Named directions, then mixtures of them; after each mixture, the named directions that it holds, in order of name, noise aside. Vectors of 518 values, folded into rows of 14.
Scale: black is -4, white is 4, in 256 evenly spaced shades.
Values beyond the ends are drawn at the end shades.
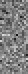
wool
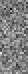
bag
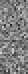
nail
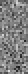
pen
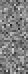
nail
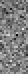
bag, wool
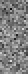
bag, wool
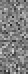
nail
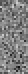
pen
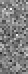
bag, wool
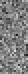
pen, wool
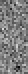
bag, pen
